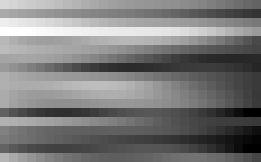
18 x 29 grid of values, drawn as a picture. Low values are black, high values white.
The middle right is the smoothest part. The grain runs across in streaks. The bottom right is the ninth with the lowest average. There is an overall slope up to the top left. The ninth with the highest average is the top left.
